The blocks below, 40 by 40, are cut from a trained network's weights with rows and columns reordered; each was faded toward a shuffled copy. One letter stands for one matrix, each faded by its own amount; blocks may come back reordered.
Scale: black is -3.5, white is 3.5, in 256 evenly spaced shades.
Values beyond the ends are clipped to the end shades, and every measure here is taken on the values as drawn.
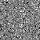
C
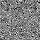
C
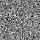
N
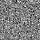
N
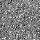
C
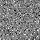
C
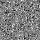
C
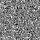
C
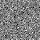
C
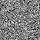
N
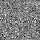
C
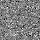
C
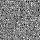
C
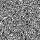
N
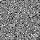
C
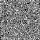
N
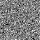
N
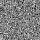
N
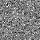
N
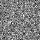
C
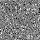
C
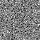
C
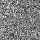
N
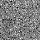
C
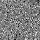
C
